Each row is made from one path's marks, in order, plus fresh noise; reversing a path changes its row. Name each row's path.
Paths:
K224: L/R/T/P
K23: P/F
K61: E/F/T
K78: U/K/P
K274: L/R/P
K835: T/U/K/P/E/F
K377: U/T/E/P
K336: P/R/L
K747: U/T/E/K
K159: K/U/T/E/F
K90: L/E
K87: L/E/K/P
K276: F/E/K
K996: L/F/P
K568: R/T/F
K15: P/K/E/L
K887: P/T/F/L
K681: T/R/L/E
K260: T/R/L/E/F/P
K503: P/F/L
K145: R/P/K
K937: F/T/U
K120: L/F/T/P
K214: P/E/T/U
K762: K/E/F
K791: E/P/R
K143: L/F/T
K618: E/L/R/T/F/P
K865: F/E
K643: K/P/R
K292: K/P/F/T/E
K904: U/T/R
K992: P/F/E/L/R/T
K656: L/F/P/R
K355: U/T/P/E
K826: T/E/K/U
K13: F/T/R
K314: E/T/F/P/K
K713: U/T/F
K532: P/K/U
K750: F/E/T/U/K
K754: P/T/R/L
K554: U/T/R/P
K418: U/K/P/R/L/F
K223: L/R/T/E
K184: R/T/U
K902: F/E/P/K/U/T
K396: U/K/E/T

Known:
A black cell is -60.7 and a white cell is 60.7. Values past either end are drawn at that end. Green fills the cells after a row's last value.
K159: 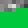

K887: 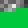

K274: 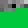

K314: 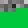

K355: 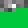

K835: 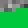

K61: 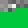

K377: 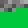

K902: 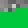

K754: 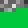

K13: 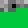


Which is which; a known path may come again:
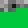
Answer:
K13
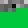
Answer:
K145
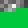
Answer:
K887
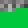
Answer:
K418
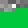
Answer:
K143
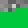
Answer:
K902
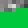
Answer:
K159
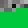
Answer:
K260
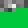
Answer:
K355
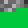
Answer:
K336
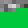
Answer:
K762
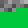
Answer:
K377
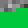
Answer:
K835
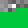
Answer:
K61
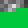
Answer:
K503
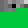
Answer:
K274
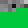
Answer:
K120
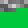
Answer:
K276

